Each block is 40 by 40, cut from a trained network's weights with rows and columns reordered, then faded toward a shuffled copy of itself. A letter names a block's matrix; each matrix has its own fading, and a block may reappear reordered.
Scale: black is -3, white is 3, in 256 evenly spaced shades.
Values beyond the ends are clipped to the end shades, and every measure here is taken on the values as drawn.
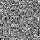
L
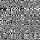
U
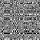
U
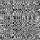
U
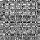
U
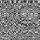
U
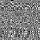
U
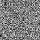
L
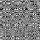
U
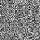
L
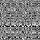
U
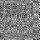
U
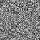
L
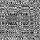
U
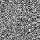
L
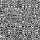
U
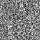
L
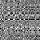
U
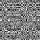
U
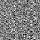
L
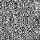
L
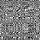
U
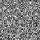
L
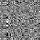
U
